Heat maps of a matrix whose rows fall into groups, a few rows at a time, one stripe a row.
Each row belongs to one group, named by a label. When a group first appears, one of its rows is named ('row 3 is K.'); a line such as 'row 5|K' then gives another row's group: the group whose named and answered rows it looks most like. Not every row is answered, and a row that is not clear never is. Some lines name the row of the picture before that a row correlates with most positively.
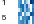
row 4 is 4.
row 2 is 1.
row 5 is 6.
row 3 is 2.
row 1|4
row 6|1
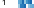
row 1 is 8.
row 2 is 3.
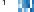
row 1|6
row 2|6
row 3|4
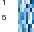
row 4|1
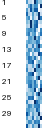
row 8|1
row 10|8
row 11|8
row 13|8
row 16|3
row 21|1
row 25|3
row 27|8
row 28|8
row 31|8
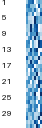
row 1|3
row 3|1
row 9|6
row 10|8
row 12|4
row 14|2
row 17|3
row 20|8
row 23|2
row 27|2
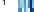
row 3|4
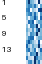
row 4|1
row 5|6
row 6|3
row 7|6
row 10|3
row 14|6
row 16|8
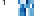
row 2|2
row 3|3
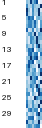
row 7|1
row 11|6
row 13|3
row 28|2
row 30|3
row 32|8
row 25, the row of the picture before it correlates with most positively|1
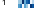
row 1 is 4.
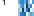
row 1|1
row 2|8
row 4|3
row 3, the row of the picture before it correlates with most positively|1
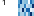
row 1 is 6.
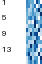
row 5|1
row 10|8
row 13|1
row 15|2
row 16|2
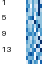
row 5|3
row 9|1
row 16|2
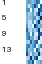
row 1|8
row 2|6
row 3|4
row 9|4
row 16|3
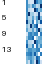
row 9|2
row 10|3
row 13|8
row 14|1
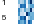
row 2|3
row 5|3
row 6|8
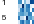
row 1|4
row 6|2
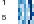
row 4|4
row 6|6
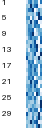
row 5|4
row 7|8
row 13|6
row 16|3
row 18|1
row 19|2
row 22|1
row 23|8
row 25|1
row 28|2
